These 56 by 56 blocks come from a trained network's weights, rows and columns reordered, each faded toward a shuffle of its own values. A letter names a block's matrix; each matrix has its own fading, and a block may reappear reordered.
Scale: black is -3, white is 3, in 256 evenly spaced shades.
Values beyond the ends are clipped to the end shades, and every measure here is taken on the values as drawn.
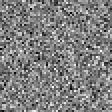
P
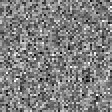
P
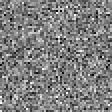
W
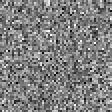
P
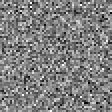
P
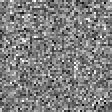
W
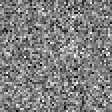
W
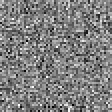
P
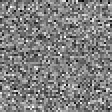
W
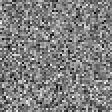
P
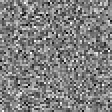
P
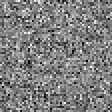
W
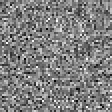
P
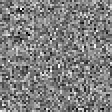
P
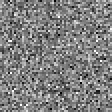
W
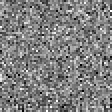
W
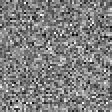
P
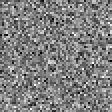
P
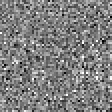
W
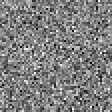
W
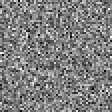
P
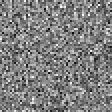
P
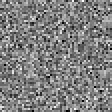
P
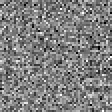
W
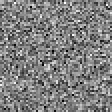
P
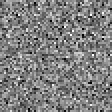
W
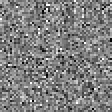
W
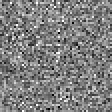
W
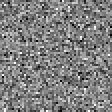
W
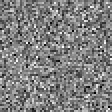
W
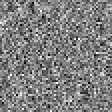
P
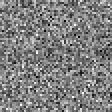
P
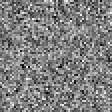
P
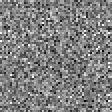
W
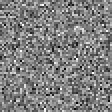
P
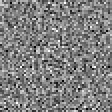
P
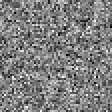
P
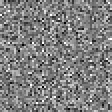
W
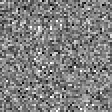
W
